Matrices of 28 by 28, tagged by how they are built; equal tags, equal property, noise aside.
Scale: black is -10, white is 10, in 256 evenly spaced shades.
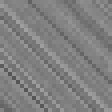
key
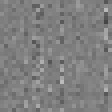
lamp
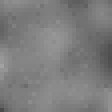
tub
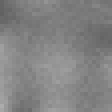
tub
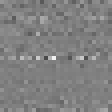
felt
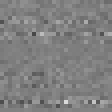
felt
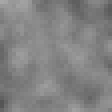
tub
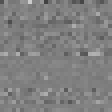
felt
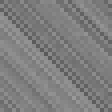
key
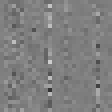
lamp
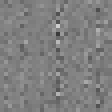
lamp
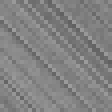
key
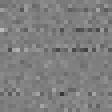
felt
